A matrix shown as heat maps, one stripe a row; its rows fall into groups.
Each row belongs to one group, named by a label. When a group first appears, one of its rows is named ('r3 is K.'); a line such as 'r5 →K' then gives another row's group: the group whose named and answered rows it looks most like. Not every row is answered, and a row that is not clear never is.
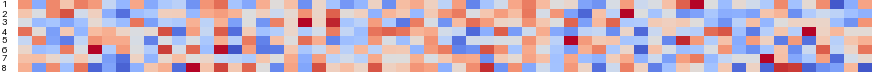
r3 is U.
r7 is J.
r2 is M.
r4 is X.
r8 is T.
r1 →J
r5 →U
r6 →X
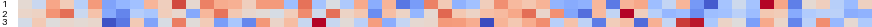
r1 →M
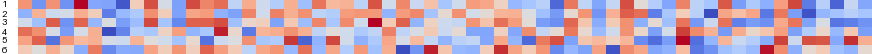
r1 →T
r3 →T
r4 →J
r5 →X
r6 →M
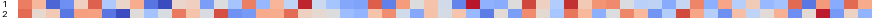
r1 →U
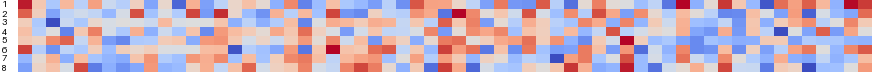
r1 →X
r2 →U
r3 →X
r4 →U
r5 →M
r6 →X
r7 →T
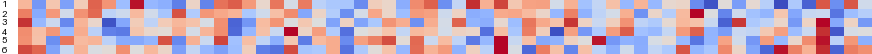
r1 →U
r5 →X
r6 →X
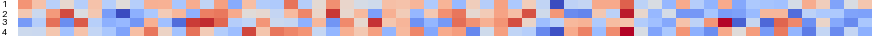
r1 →X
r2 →M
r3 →T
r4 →T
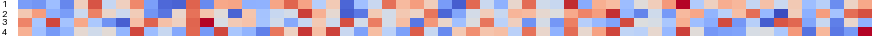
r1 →U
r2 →U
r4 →U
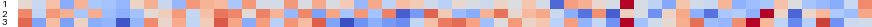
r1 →T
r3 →J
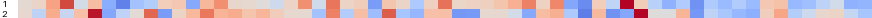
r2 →M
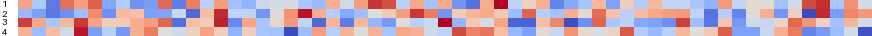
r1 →X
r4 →T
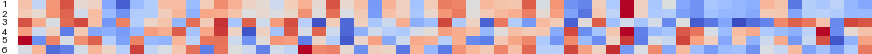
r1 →M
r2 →M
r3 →X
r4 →J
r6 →U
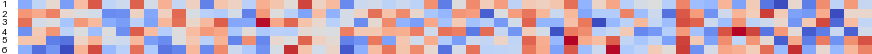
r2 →J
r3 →J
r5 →U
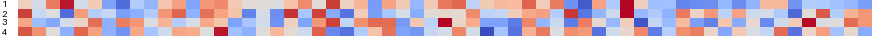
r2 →J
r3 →X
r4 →J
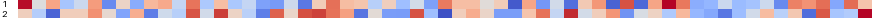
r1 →X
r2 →U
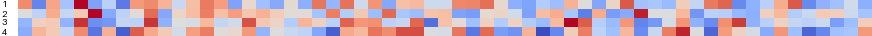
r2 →M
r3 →T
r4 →T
